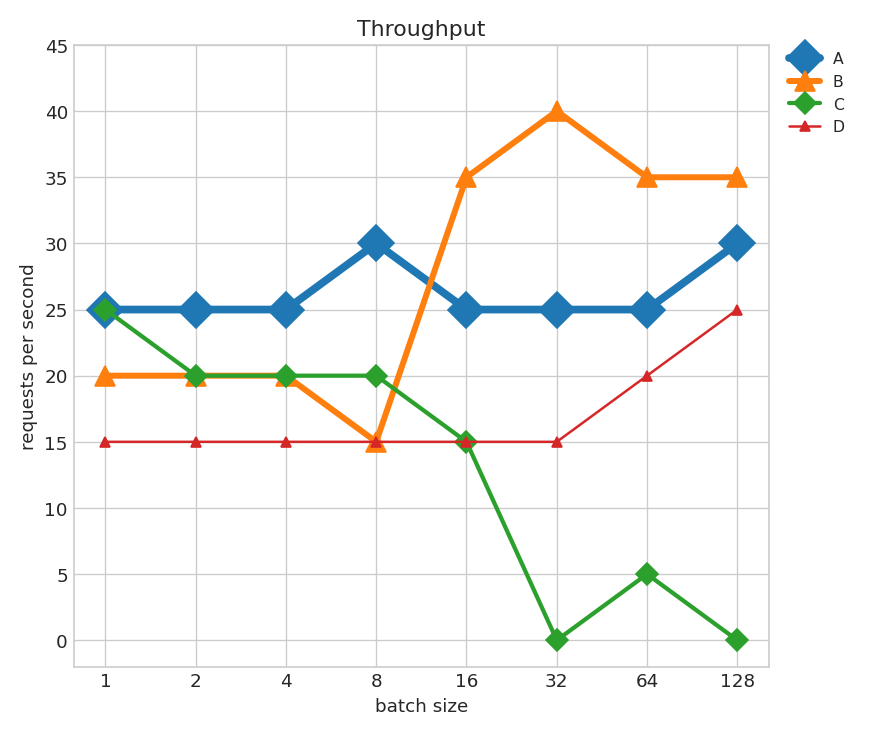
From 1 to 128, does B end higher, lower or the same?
higher
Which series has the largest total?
B
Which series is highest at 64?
B
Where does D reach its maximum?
128
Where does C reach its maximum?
1
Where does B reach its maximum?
32
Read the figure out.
Title: Throughput
x-axis: batch size, ticks 1 2 4 8 16 32 64 128
y-axis: requests per second, ticks 0 5 10 15 20 25 30 35 40 45
Legend: A, B, C, D
Values:
A: 25 25 25 30 25 25 25 30
B: 20 20 20 15 35 40 35 35
C: 25 20 20 20 15 0 5 0
D: 15 15 15 15 15 15 20 25
